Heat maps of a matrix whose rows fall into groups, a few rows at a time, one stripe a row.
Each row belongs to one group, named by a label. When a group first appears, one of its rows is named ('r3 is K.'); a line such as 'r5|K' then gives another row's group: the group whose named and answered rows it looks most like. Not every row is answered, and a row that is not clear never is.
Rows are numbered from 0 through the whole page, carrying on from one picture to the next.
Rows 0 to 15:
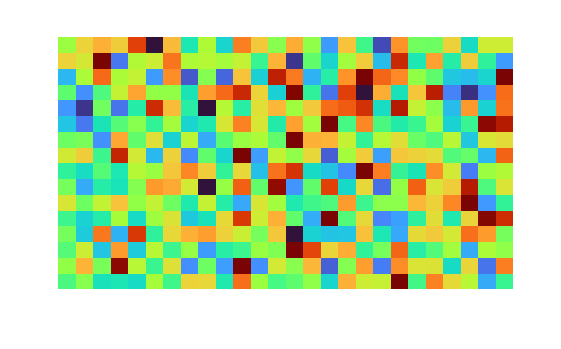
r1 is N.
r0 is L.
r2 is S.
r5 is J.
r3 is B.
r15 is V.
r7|L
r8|S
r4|J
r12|N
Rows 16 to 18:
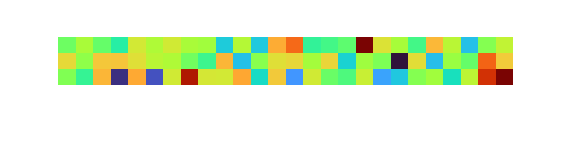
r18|N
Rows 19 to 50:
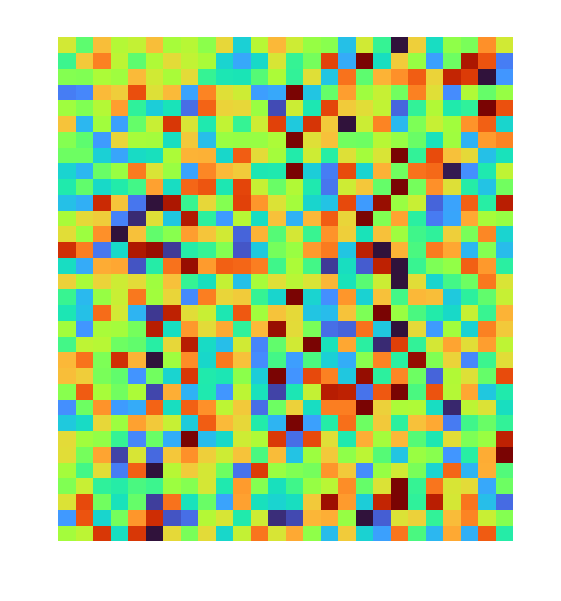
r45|N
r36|S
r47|V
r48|V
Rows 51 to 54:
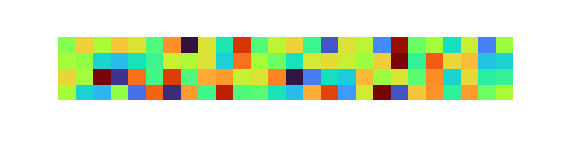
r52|V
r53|N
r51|L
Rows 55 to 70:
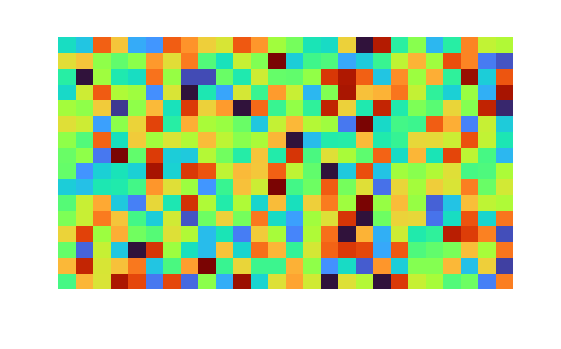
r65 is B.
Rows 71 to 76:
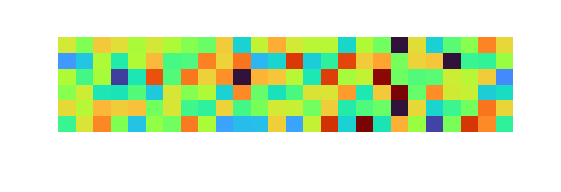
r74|V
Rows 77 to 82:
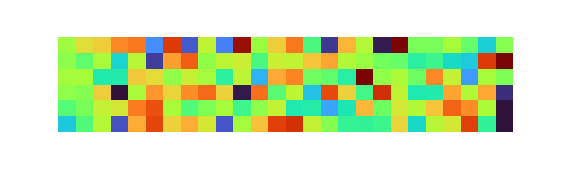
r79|S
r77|L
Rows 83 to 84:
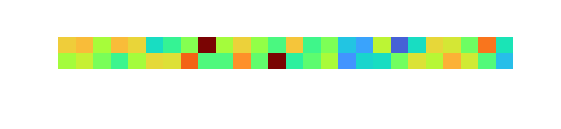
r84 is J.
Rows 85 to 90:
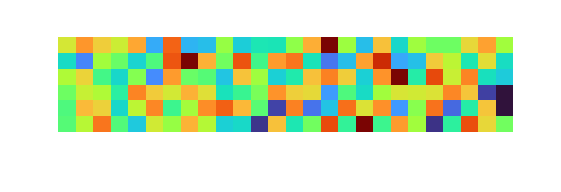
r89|B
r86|S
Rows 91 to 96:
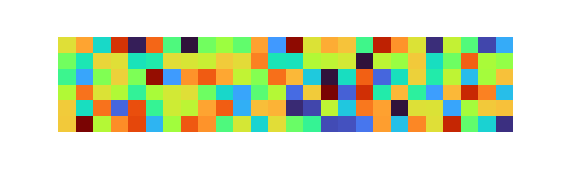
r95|N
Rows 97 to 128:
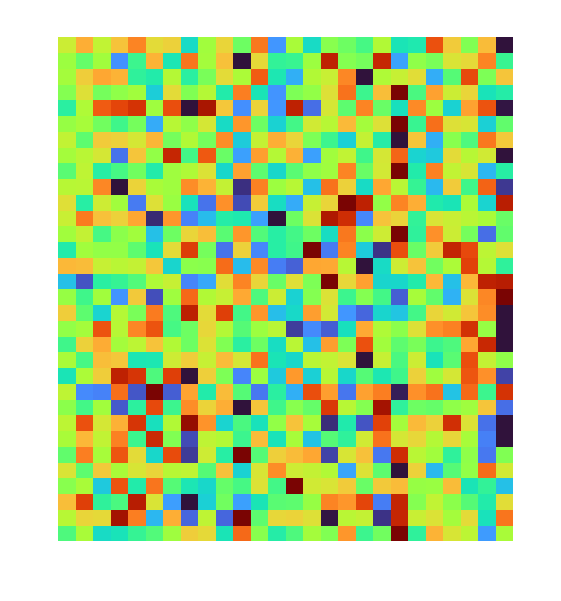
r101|B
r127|L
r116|B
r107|J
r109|V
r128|V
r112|J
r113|N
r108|V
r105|V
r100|V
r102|V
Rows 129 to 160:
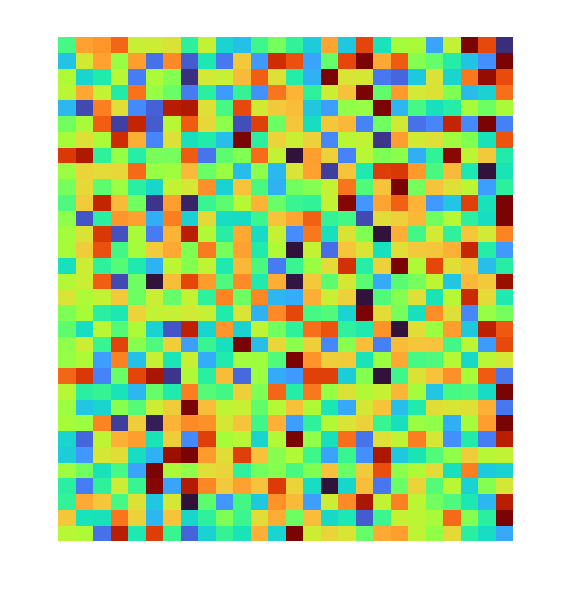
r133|S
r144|N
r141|N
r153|N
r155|S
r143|V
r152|S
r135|L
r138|V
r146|S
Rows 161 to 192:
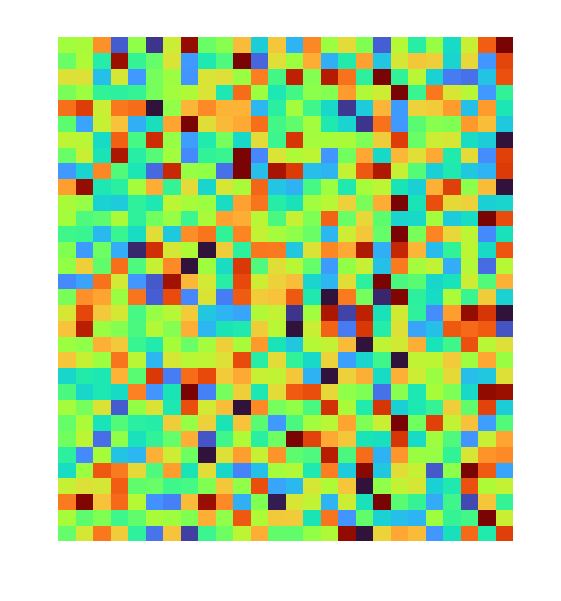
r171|V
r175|L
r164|V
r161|N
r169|S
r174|J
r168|L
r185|V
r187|J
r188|B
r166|S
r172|J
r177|L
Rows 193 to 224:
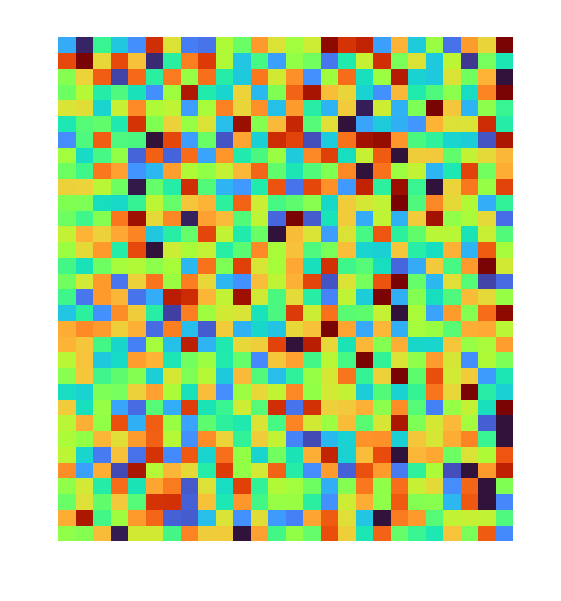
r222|L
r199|S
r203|V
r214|V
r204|B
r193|J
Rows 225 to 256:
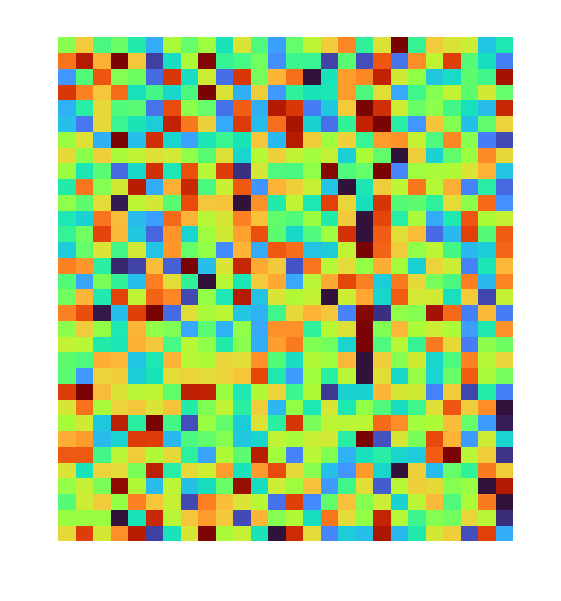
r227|S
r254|B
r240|J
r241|L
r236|S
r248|B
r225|V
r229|S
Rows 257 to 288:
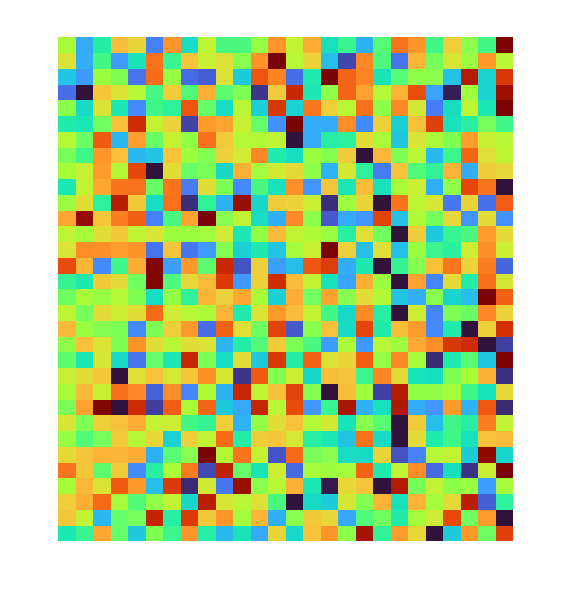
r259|J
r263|N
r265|L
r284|J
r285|L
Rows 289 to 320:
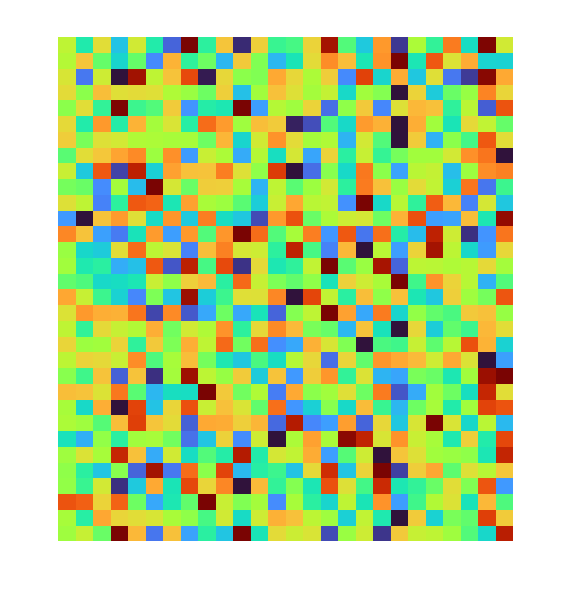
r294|N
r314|J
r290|V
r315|L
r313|B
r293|L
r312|N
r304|V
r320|L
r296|B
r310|N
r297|N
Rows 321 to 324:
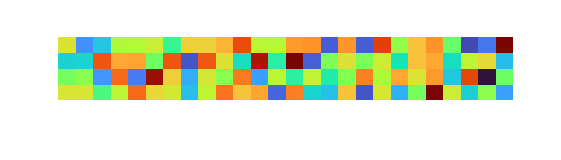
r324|B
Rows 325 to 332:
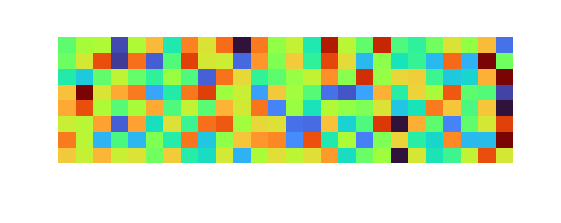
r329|B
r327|J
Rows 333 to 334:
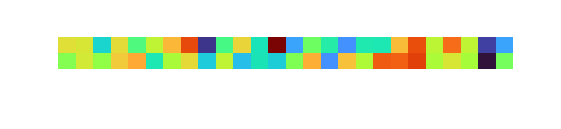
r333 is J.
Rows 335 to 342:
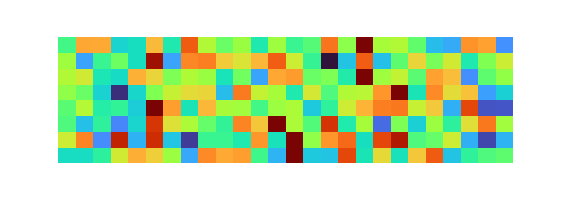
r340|J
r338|V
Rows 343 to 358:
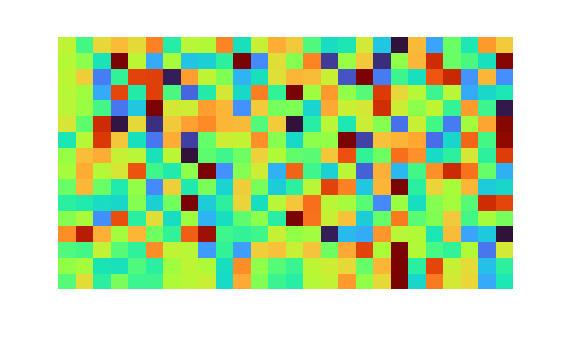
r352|V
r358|V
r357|V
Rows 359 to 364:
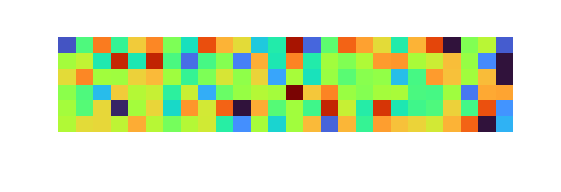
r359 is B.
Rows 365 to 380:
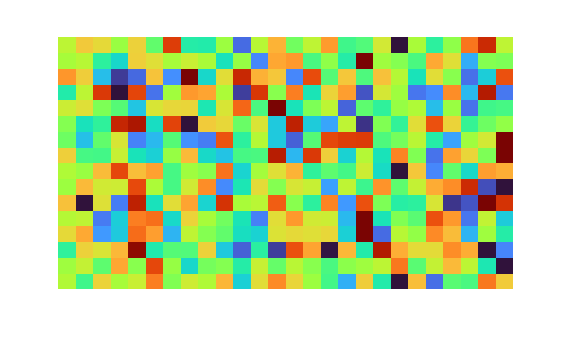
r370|B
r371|J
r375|N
